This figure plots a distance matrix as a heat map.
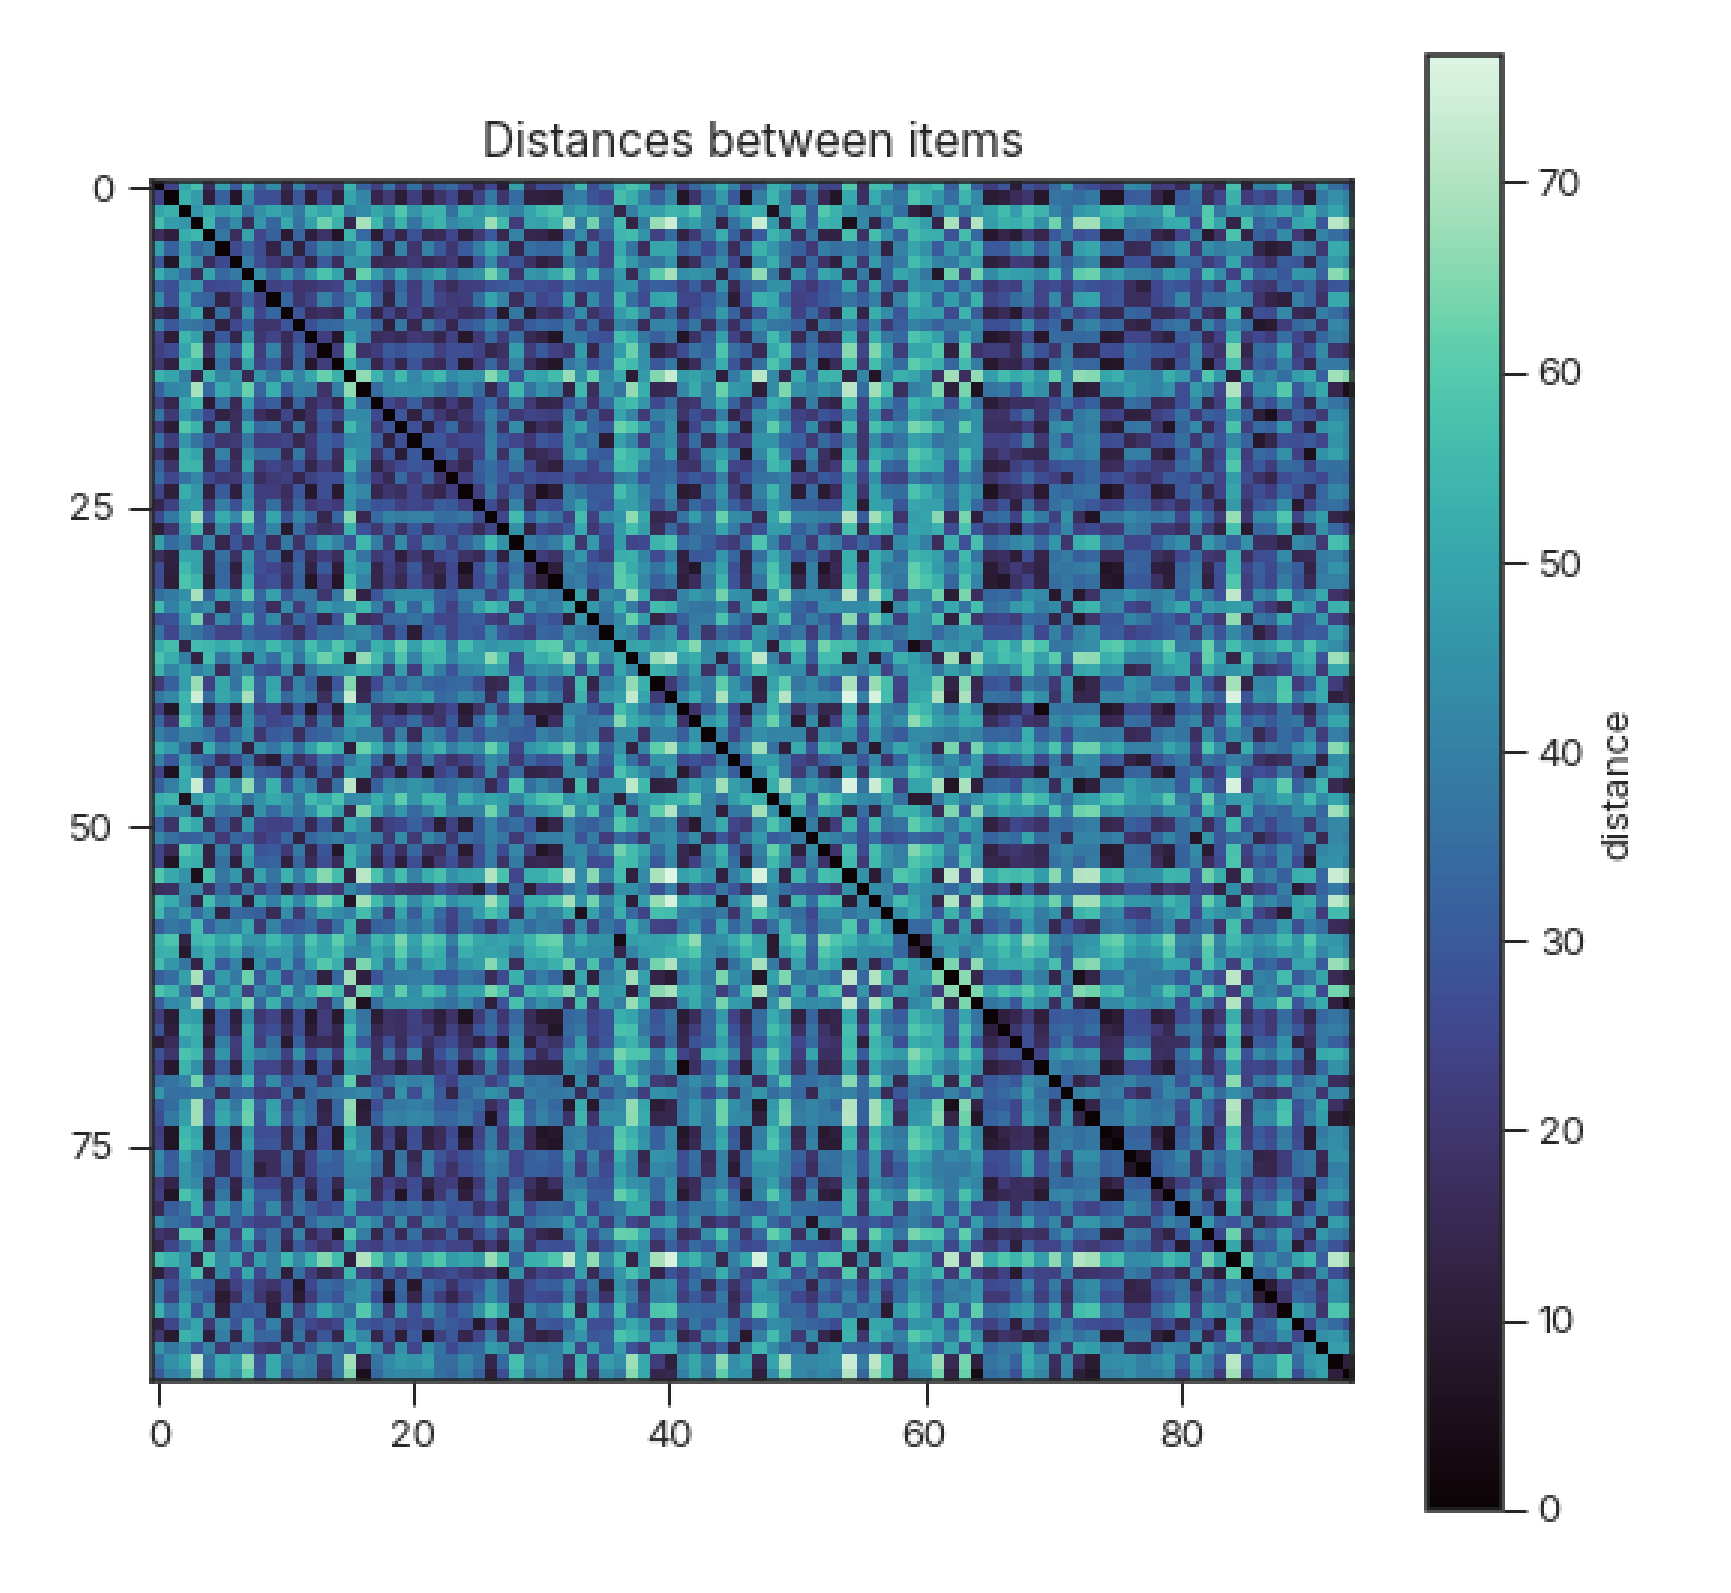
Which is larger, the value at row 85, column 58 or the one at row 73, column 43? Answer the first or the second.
the second
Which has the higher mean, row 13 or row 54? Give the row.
54
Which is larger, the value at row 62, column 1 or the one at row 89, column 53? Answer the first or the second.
the first
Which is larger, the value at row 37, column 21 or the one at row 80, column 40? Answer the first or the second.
the first
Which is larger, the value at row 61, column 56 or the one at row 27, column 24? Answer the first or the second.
the second
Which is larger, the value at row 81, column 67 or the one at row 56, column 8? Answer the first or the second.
the second
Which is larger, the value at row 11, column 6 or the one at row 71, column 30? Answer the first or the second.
the second
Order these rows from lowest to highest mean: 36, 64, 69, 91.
69, 91, 64, 36
